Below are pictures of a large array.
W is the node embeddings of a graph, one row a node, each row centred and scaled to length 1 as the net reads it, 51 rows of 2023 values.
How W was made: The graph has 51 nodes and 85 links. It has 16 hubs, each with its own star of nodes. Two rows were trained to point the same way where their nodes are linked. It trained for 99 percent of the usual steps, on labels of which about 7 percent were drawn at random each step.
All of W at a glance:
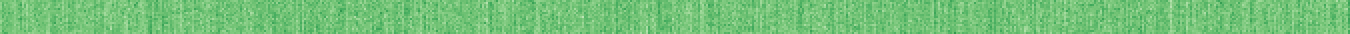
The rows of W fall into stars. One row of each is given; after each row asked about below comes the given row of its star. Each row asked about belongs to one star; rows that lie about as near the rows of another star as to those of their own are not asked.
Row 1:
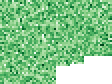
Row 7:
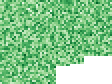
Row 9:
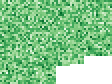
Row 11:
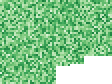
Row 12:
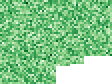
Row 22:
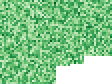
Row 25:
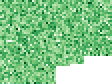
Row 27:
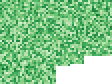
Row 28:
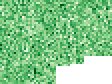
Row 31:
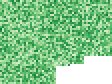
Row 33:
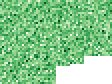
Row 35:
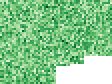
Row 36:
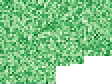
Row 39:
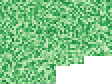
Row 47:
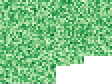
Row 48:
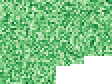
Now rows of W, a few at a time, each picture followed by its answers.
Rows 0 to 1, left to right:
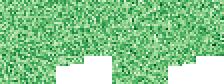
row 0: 12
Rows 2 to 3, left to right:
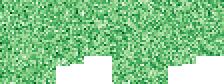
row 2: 31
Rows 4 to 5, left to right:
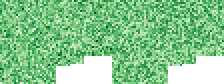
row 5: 28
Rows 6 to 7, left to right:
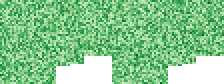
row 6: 36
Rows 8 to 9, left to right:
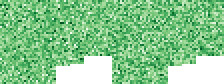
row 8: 11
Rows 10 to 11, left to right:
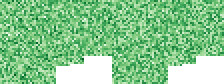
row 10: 12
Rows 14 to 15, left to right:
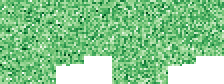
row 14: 27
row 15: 28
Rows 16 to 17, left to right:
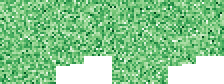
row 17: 36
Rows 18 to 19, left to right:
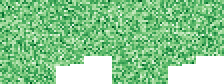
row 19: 22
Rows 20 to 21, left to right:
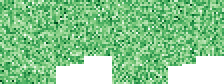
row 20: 35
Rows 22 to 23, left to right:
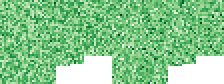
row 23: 27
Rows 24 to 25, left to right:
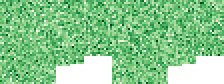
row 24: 1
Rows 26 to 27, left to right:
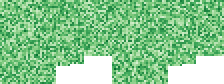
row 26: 33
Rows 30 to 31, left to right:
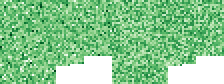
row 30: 39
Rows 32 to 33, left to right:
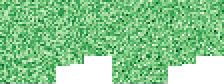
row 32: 9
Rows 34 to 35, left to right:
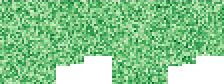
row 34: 1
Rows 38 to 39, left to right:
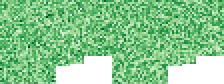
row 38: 9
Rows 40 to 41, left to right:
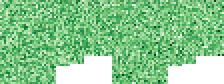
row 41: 33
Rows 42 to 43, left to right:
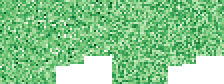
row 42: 39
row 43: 48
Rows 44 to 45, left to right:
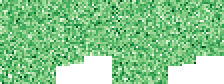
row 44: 47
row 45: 36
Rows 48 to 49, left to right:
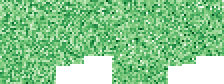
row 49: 31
